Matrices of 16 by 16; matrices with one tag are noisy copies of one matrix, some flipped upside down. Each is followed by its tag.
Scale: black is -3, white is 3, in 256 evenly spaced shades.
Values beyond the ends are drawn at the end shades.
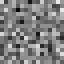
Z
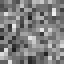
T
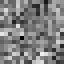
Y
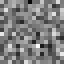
Z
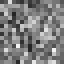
T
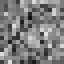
T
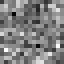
Y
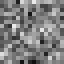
T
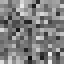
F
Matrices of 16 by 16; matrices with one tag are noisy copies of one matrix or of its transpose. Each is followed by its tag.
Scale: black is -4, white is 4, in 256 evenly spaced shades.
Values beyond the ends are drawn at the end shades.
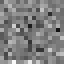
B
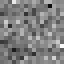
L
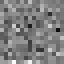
B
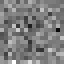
B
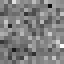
L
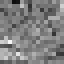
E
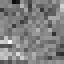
E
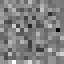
B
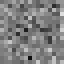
B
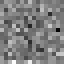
B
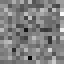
B
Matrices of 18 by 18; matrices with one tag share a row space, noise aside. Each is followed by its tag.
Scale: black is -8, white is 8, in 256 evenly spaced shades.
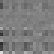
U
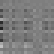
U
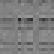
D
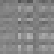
D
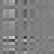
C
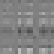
D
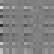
U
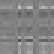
D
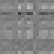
D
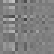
C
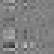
C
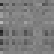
U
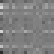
U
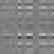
D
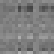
D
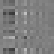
C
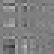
C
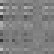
U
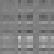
D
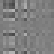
C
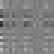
U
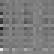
U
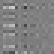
C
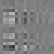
C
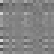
U
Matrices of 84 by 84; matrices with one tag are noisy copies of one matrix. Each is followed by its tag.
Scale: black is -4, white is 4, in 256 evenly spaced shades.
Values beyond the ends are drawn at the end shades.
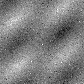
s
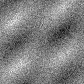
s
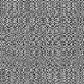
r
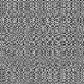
r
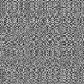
r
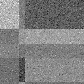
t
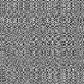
r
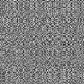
r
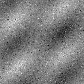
s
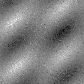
s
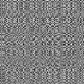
r
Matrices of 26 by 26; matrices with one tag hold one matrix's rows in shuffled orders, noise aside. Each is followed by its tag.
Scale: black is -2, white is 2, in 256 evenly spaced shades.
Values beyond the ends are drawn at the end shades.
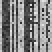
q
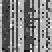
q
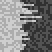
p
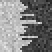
p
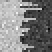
p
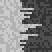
p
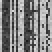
q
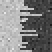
p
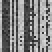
q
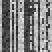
q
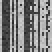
q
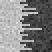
p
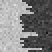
p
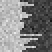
p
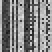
q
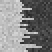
p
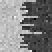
p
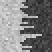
p
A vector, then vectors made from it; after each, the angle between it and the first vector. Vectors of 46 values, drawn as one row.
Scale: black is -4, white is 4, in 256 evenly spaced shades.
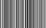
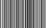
nearly parallel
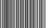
nearly parallel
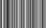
orthogonal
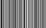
nearly opposite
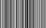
nearly parallel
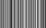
orthogonal
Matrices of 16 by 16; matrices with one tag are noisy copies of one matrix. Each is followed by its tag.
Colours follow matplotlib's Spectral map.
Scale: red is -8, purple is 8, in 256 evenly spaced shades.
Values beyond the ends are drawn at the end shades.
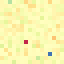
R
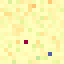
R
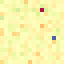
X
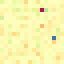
X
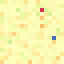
X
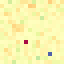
R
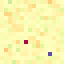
R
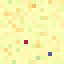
R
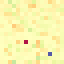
R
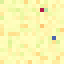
X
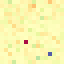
R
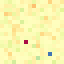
R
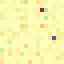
X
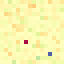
R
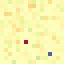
R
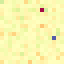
X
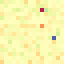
X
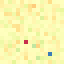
R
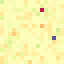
X
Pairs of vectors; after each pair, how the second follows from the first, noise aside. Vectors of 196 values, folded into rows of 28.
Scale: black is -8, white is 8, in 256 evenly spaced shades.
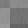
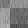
scaled up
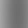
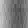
scaled up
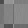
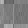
negated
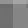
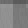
negated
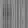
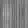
negated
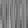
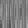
negated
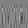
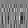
scaled up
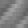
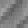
negated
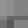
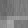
negated
